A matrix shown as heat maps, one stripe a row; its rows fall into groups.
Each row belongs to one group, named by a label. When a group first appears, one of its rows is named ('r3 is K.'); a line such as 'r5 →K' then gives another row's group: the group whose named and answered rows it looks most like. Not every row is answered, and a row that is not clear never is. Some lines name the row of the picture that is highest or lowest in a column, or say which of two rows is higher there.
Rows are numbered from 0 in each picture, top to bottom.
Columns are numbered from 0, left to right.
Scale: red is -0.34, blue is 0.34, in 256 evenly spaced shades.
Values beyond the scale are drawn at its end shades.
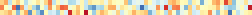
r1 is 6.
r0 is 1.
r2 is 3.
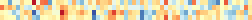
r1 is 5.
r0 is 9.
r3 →6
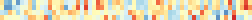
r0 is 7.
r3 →9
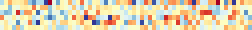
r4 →6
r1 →9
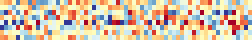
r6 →9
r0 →3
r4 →7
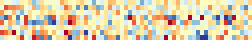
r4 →3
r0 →6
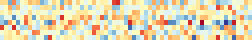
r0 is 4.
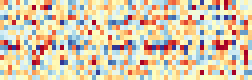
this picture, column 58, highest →8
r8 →1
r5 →7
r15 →6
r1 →9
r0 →1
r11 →5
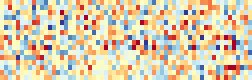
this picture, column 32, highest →7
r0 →3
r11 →5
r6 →6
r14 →4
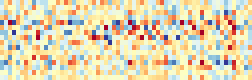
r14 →9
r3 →1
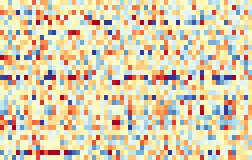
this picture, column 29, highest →30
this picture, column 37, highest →10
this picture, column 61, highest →19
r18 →9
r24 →4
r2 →5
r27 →9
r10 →6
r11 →5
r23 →7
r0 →9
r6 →3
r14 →5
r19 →6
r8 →9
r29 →6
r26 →4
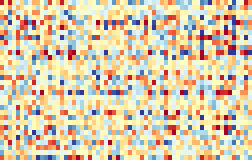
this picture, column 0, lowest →0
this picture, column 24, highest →15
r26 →3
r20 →9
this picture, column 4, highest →27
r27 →5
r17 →7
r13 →7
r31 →3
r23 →1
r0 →5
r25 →1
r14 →6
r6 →1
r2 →4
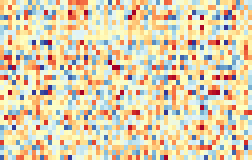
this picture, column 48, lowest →11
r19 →7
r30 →9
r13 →4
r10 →7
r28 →5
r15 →1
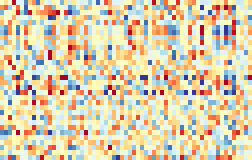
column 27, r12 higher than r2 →Yes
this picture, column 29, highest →31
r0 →6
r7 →1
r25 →4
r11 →5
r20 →9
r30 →9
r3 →5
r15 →6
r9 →3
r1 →1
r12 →3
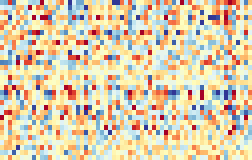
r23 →5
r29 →5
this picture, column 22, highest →21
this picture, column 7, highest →11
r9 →7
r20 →7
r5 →7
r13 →1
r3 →9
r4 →1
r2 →1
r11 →3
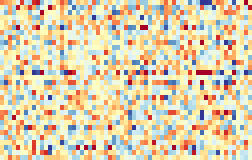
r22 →1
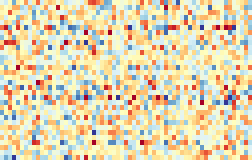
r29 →1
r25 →3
